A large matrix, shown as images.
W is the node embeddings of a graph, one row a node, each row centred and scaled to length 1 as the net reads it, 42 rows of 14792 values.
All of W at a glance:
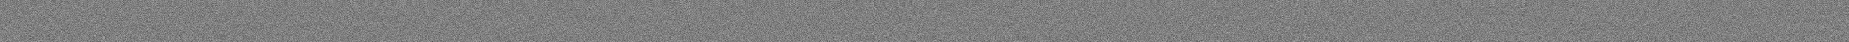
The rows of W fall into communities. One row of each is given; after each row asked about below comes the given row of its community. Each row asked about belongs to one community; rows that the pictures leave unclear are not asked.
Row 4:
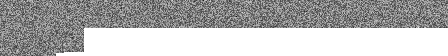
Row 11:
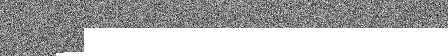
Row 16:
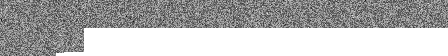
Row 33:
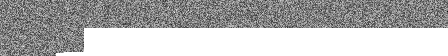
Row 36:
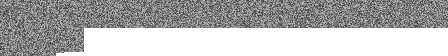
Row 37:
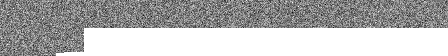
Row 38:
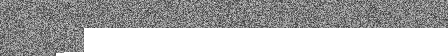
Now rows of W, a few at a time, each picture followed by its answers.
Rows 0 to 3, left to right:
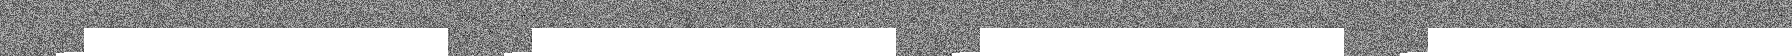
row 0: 4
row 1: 16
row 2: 4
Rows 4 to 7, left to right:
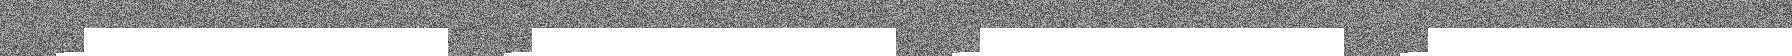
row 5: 33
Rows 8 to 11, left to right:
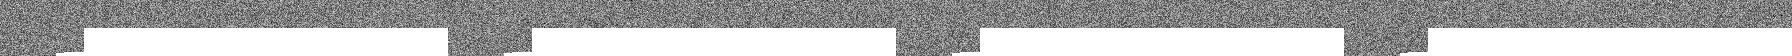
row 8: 37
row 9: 36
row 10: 4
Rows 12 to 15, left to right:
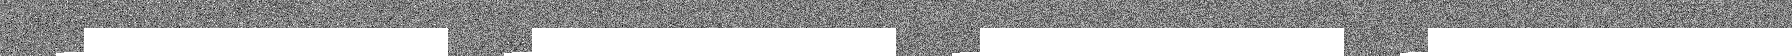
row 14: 11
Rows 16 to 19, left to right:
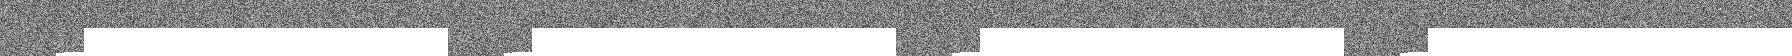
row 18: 16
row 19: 4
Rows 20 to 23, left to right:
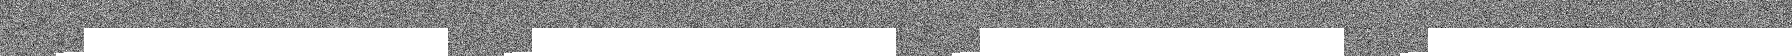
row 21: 36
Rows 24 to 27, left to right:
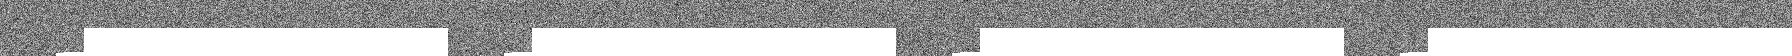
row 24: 33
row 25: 38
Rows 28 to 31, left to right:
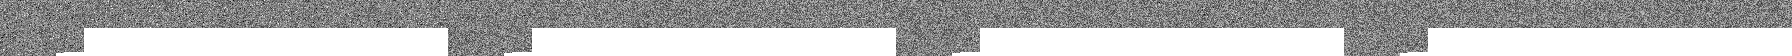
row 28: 38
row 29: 37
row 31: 33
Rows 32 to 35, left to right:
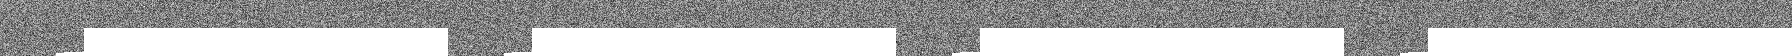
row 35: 36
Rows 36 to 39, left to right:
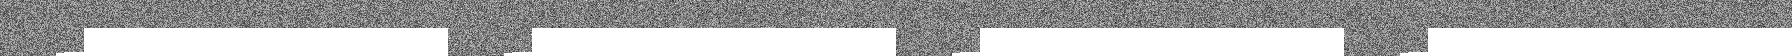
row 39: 36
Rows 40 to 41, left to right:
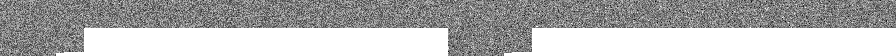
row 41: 11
